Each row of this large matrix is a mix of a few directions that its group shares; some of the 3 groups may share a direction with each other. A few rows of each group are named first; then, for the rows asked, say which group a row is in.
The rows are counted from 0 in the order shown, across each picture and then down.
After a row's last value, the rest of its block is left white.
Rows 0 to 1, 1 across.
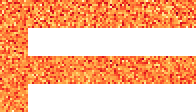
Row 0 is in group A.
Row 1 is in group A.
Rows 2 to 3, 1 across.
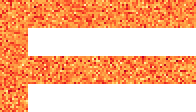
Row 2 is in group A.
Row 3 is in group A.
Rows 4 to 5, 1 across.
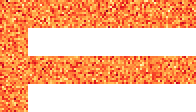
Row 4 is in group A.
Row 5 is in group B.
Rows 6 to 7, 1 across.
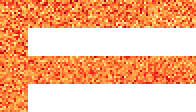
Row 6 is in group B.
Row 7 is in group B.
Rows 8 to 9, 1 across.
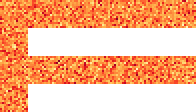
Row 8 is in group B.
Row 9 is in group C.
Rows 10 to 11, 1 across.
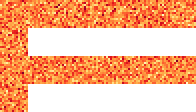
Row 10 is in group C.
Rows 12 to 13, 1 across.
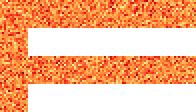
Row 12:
A
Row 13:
A
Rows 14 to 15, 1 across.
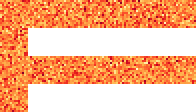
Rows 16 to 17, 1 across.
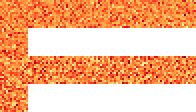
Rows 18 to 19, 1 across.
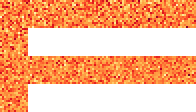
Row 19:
B
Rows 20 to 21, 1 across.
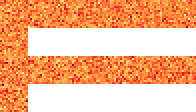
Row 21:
B
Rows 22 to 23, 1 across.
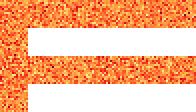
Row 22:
B
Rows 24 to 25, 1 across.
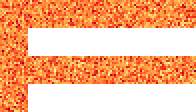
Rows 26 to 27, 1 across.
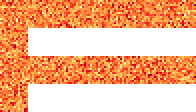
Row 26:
B
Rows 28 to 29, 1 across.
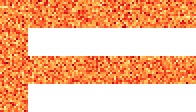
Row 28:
B
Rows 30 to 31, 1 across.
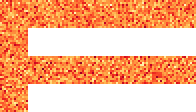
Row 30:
A
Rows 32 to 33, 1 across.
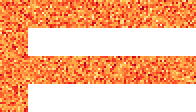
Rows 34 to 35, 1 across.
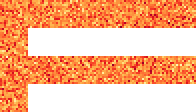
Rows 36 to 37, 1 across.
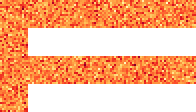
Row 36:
A
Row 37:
C
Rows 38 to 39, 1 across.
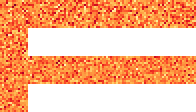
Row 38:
C
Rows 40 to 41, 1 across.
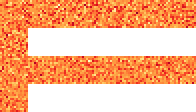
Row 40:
C
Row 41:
A
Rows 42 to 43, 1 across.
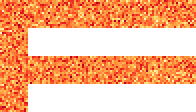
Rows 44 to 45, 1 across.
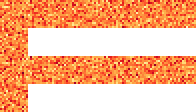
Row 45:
B
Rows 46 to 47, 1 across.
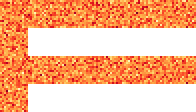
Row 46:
B
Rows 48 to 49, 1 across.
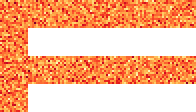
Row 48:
A
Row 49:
A
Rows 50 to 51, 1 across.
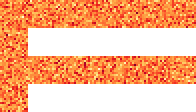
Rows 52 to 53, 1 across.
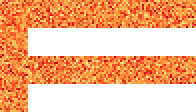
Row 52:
A
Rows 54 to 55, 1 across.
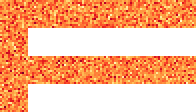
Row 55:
B
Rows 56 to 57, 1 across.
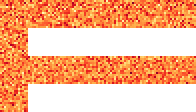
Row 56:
B
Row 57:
C
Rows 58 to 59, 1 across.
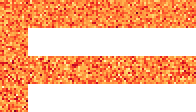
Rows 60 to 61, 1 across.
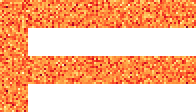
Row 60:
A
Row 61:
A
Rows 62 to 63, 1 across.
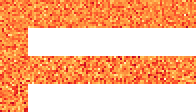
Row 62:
B
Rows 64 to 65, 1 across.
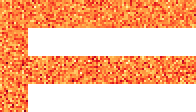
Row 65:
A
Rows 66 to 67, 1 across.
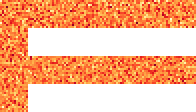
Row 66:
A
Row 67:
B
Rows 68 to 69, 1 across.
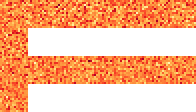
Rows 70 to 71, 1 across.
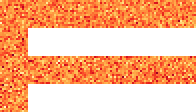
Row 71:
B
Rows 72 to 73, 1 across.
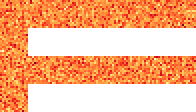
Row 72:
B
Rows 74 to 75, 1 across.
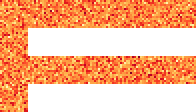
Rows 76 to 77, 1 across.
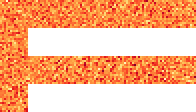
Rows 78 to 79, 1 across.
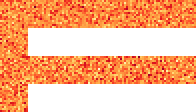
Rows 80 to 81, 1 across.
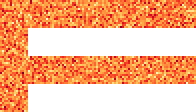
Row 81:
C
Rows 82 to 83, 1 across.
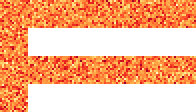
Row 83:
B
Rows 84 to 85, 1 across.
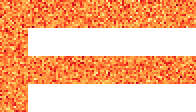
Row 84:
C
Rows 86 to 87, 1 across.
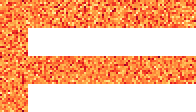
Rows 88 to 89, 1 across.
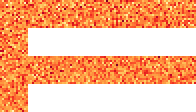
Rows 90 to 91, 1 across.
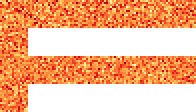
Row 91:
C
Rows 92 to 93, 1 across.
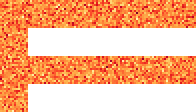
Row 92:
C
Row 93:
A
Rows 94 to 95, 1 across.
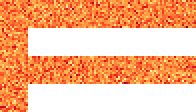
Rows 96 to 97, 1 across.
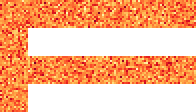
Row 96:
C
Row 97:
A
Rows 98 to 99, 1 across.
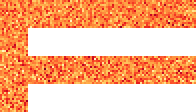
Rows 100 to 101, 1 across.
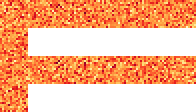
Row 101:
C
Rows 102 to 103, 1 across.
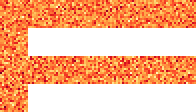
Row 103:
C
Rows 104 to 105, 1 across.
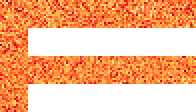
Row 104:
A
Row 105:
B
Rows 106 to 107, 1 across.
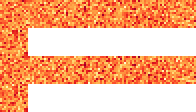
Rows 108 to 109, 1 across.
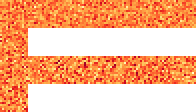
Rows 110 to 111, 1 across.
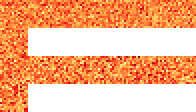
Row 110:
B
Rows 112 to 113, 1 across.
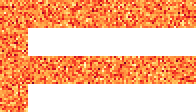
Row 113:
C
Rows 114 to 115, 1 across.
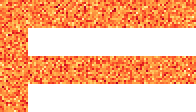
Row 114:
C
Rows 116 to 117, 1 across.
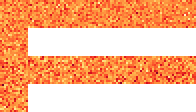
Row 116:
B
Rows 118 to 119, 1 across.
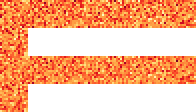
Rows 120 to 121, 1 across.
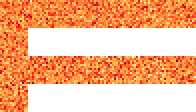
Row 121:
C
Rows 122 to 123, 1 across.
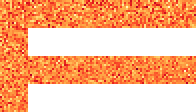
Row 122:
A
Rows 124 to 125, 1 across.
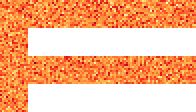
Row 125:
A
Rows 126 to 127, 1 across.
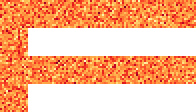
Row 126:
C
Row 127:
C
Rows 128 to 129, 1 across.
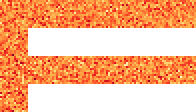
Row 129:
A
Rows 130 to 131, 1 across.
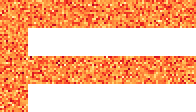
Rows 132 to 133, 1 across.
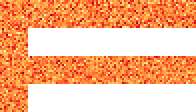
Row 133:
A
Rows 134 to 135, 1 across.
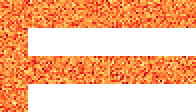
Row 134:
C
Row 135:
B
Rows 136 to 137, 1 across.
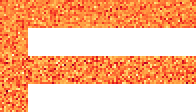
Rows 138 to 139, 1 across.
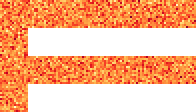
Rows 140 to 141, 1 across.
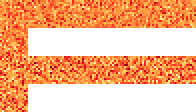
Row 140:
A
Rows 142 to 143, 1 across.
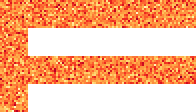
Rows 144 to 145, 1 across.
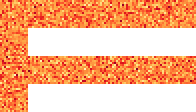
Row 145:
A
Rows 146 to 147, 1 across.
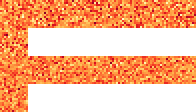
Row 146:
A
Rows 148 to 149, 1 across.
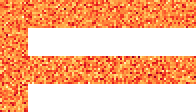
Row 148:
C
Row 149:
C
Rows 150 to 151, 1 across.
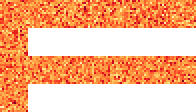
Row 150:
C
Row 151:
B
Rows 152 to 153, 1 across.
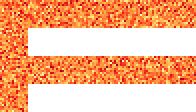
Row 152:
B
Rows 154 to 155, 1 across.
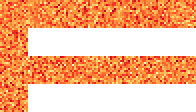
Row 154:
C
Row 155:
C
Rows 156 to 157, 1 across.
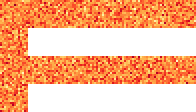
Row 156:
C
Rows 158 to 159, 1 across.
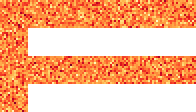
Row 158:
B
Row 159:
A
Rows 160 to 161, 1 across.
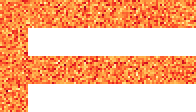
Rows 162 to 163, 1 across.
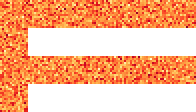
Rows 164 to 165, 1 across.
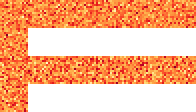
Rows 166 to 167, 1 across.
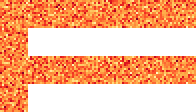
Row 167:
C
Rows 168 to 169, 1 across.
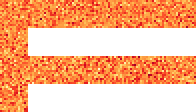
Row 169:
C
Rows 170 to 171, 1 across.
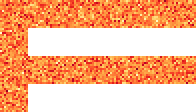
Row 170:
B
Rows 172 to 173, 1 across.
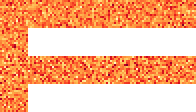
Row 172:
B
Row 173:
A
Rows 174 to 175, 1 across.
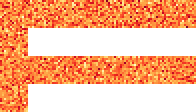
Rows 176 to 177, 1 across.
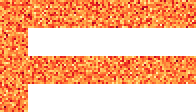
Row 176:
B
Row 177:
C
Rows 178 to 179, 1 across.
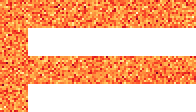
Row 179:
B
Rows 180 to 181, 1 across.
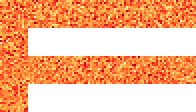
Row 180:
A
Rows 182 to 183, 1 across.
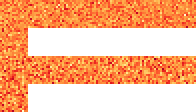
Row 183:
A
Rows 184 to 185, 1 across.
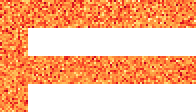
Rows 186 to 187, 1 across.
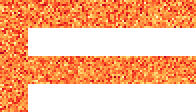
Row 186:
B
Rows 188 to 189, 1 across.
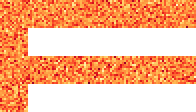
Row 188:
C
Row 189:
C
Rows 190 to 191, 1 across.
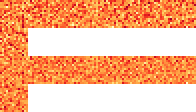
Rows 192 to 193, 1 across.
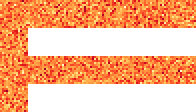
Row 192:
C
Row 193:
A
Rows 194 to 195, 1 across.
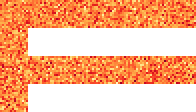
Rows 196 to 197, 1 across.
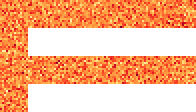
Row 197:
C
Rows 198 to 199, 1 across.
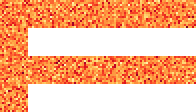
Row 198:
A
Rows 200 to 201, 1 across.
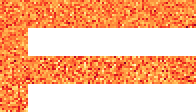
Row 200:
A
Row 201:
C
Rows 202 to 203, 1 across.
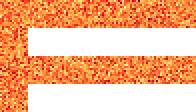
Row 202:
C
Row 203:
A
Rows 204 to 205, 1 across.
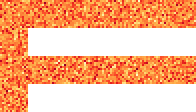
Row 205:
C
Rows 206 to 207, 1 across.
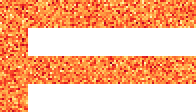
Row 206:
A
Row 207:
A
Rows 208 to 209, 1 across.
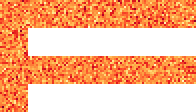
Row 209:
B
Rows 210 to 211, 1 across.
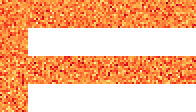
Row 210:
A
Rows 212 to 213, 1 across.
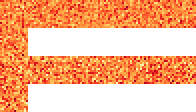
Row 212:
A
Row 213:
B
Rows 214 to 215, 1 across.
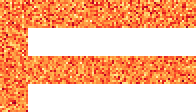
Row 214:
A
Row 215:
B
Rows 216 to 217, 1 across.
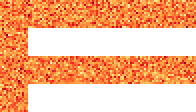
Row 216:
B
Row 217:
B
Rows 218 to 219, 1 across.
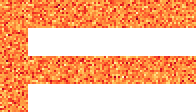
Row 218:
C
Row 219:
B
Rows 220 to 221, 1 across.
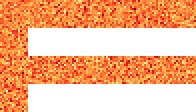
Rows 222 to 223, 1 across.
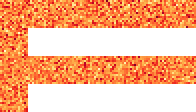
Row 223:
C
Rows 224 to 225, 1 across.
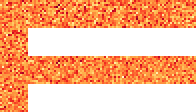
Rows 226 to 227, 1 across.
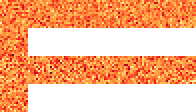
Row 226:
A
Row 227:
A
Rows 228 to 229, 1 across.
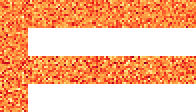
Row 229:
A
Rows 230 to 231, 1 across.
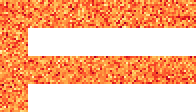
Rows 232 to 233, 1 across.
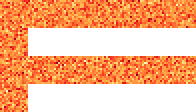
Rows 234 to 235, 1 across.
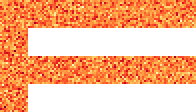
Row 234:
A
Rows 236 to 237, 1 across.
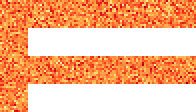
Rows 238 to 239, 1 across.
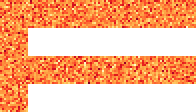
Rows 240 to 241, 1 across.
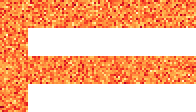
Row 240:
A
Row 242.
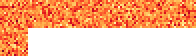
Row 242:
B
